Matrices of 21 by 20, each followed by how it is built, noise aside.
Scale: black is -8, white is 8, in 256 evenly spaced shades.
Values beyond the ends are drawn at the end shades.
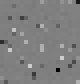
sparse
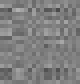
low rank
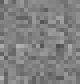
low rank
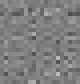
low rank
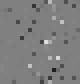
sparse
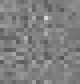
low rank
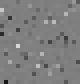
sparse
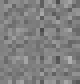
low rank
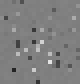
sparse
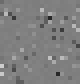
sparse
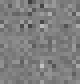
low rank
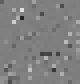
sparse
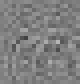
low rank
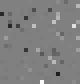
sparse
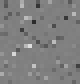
sparse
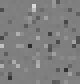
sparse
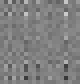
low rank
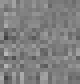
low rank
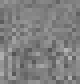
low rank
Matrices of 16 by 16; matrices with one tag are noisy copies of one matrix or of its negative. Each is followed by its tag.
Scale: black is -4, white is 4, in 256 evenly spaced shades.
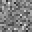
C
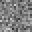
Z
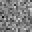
Z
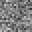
Z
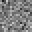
C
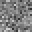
Z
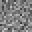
C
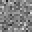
C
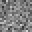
C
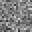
Z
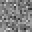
Z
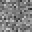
Z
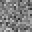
Z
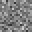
C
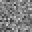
Z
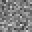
C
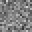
C
